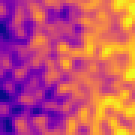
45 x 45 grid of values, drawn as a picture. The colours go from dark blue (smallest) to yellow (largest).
Values rise toward the right. The texture is blotchy. There are no regular stripes.
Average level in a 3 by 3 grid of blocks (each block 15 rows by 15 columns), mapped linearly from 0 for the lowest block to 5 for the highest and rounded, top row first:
1 2 5 / 1 3 4 / 0 2 5
